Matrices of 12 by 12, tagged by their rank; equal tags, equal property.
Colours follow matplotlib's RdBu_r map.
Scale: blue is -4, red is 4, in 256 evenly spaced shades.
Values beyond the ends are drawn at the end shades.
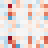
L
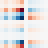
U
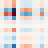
U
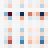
U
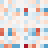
L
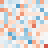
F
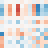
L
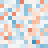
F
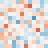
F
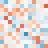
F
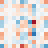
L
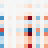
U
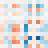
L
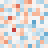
F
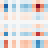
U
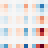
U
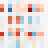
L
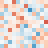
F
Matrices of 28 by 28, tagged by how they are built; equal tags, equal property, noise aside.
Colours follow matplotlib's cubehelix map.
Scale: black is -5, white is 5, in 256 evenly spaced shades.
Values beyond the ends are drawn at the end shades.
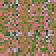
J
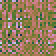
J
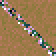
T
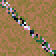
T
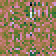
J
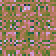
J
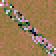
T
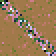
T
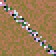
T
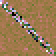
T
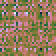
J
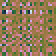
J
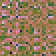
J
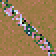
T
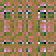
J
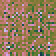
J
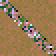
T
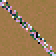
T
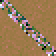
T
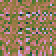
J
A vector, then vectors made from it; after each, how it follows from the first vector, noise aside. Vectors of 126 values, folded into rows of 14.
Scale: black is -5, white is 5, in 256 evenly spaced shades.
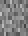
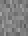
shrunk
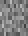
copied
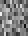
scaled up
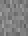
shrunk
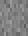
shrunk
